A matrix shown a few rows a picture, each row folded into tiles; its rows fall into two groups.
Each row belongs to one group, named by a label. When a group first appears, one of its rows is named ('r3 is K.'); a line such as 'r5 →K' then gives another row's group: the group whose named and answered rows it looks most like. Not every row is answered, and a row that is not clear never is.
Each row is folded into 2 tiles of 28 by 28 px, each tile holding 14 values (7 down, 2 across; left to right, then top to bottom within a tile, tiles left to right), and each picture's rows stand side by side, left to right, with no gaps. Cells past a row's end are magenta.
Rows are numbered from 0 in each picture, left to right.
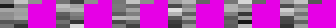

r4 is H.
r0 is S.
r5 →H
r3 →H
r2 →S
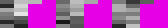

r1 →S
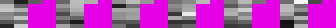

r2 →S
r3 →S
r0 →H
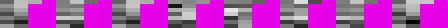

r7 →S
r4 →H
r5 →S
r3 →S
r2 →S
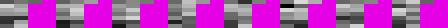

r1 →S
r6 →H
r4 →H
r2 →S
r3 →S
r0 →H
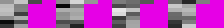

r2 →H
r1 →S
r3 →H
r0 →H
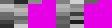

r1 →H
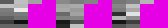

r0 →S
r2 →S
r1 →H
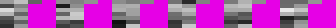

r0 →H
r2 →H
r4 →H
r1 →S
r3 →H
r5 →H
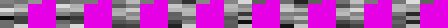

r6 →S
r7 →H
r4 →H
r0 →H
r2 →S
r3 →H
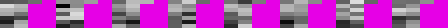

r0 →H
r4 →H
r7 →H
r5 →H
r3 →H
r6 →S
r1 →S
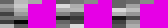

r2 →H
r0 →S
